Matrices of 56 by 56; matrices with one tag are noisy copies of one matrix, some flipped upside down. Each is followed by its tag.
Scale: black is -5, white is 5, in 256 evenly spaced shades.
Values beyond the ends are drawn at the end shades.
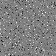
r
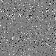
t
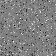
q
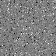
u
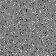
q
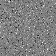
r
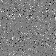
t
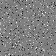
r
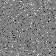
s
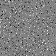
r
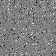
u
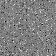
q
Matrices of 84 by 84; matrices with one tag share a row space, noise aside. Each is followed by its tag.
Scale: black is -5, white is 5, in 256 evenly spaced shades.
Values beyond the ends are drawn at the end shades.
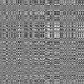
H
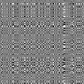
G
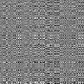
H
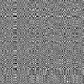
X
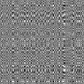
G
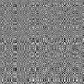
X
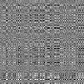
H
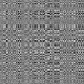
H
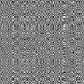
G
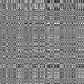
H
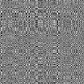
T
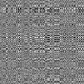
H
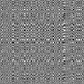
G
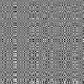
X
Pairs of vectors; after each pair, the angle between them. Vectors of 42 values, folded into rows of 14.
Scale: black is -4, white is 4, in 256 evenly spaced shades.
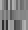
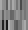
nearly parallel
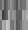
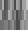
partly aligned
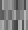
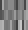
nearly parallel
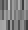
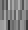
nearly parallel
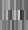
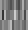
orthogonal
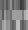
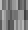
orthogonal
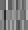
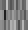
nearly parallel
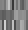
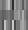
nearly parallel
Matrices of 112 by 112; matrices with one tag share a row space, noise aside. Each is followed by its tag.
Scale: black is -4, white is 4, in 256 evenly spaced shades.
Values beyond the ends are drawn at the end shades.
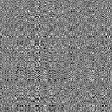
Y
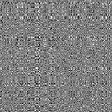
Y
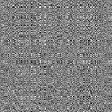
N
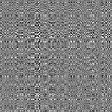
Y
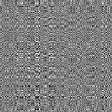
Y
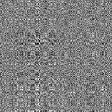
Y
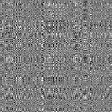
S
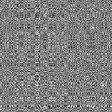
Y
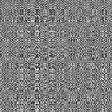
Y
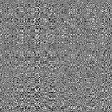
Y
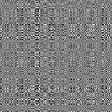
Y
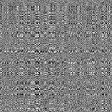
Y
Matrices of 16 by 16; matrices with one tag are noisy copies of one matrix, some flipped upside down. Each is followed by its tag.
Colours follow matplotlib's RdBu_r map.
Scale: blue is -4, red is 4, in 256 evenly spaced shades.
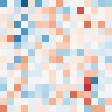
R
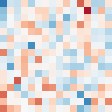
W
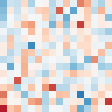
W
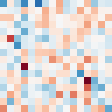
R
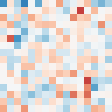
R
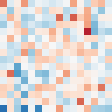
R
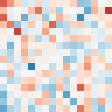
W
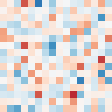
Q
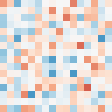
Q
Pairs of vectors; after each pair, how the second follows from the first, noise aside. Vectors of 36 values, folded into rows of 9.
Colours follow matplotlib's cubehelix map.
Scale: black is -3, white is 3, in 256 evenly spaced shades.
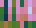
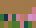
partly zeroed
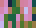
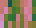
shrunk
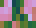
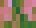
shrunk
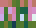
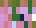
sign-scrambled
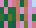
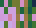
negated
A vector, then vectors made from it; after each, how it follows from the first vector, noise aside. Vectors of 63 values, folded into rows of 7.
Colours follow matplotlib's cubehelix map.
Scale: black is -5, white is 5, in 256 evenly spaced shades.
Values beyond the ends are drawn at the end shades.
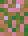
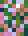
scaled up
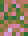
reversed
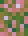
copied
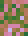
reversed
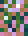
scaled up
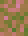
shrunk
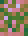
copied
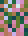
scaled up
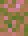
shrunk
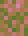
shrunk
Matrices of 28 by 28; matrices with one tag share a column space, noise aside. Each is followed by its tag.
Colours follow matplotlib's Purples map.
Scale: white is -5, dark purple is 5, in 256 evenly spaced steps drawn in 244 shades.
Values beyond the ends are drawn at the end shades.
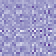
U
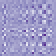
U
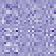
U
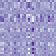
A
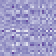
U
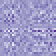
U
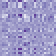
A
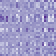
A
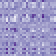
A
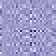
U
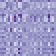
A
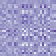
U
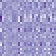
A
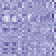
A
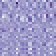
A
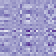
U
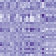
A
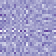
U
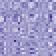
A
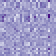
A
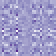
U
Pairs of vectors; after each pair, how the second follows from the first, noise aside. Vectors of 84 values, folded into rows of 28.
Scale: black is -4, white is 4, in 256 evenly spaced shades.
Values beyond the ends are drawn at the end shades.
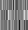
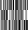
scaled up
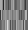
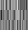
shuffled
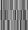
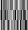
scaled up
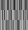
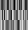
scaled up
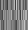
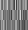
negated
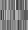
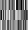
scaled up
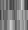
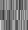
shuffled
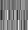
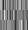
wrapped around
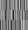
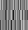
copied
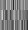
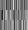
negated
